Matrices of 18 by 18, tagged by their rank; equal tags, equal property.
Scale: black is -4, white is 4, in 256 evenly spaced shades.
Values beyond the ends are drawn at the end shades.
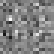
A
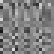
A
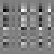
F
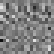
A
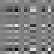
F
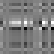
F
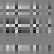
F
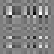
F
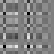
F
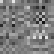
A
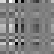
F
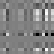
F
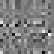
A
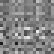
A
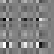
F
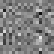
A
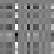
F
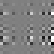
F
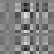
F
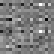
A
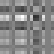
F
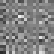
A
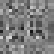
A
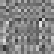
A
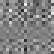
A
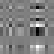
F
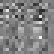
A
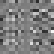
A
